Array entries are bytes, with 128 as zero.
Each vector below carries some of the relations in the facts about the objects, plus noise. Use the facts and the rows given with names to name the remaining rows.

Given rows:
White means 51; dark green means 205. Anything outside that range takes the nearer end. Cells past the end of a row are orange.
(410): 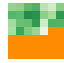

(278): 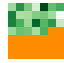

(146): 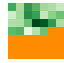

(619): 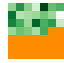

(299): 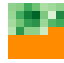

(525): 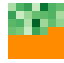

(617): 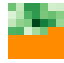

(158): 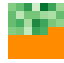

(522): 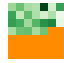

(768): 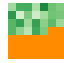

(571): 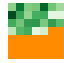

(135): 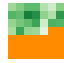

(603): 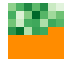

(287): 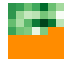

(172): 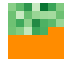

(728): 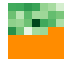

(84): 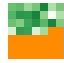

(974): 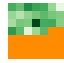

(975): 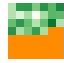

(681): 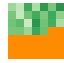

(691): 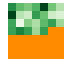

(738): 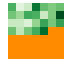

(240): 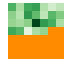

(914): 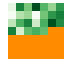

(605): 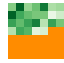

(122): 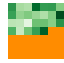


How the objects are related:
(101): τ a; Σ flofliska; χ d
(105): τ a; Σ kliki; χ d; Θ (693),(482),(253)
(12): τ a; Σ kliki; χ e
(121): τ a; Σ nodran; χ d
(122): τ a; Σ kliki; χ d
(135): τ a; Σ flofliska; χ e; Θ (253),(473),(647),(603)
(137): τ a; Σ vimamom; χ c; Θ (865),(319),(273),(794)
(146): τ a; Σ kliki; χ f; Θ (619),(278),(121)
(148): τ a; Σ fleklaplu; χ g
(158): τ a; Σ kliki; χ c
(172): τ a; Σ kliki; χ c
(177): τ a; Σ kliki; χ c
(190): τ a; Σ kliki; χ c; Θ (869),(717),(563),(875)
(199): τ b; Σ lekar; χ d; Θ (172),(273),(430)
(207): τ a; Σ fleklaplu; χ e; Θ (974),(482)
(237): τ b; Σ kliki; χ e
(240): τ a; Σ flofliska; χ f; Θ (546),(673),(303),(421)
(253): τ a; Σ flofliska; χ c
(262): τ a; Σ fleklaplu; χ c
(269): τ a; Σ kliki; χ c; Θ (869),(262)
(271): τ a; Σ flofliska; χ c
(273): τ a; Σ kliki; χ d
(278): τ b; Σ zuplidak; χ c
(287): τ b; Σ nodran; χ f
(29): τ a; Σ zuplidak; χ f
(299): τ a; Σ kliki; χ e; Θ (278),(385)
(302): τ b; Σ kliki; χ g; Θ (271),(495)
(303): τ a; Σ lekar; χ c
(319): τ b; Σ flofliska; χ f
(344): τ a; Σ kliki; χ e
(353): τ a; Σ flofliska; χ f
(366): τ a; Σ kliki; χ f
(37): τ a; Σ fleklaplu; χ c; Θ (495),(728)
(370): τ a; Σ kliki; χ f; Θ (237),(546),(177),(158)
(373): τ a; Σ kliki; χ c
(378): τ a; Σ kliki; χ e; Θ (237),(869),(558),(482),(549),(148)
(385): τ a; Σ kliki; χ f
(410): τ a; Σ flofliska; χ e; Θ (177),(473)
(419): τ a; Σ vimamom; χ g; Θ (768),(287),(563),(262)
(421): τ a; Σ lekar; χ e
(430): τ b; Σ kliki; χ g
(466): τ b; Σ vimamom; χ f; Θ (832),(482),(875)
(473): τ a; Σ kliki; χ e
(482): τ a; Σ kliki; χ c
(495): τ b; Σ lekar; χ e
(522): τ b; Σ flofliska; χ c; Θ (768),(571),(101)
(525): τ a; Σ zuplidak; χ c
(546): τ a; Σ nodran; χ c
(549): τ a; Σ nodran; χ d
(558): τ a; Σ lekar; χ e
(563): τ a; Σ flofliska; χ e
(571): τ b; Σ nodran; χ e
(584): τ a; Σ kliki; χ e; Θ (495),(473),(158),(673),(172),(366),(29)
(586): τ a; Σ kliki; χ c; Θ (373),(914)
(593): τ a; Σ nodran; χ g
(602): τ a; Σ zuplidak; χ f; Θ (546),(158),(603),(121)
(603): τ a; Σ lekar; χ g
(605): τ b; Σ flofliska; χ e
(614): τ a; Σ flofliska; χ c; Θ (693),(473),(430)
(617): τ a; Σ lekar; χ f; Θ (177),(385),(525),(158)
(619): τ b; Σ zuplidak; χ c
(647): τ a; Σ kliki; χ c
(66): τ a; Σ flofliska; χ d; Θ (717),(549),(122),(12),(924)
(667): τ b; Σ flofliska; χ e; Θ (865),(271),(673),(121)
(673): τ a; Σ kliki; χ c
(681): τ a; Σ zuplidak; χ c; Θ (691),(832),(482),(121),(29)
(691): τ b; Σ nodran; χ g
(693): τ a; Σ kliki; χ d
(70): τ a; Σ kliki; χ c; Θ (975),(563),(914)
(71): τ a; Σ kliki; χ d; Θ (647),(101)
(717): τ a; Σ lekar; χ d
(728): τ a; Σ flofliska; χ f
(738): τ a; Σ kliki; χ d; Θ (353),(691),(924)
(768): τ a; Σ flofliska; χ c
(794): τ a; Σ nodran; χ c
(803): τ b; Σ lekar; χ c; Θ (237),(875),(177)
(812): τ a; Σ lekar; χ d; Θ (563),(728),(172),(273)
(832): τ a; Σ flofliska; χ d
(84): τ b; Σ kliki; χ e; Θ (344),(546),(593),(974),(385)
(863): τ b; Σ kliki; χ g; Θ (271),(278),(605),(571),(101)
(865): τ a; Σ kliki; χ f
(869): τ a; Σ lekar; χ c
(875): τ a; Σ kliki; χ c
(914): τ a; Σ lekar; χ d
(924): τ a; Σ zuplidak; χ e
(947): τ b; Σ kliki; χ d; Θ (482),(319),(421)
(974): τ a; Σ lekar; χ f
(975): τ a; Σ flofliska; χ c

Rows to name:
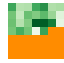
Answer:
(466)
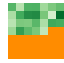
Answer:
(378)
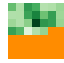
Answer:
(602)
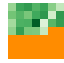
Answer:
(421)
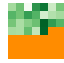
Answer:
(947)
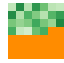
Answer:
(101)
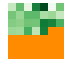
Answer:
(199)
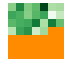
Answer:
(495)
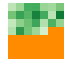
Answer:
(207)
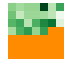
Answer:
(803)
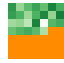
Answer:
(924)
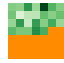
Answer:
(869)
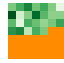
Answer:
(593)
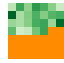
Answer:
(121)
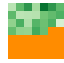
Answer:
(262)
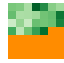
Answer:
(717)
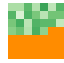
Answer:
(614)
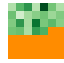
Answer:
(303)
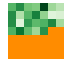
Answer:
(430)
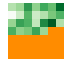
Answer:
(70)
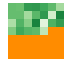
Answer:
(558)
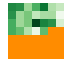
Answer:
(319)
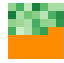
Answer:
(832)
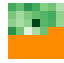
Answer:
(29)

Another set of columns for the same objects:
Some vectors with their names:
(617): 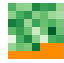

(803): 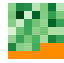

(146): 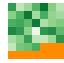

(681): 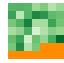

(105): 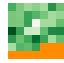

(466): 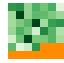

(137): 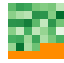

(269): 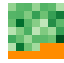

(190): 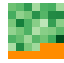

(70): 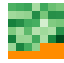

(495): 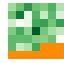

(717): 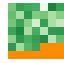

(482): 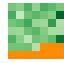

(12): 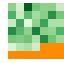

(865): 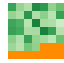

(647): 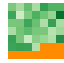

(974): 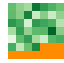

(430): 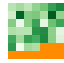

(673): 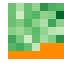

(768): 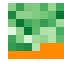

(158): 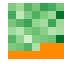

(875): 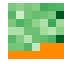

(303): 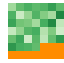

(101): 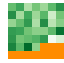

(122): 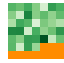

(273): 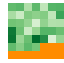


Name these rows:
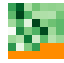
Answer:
(287)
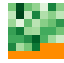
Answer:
(199)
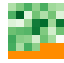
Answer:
(605)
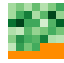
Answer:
(419)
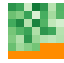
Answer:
(728)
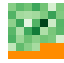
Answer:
(563)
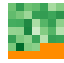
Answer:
(614)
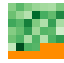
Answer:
(37)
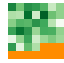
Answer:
(353)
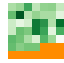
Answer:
(571)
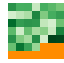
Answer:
(586)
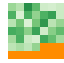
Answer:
(924)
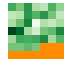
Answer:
(738)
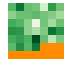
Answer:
(812)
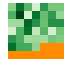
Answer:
(522)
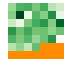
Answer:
(667)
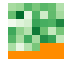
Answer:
(237)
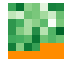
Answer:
(914)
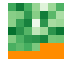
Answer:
(66)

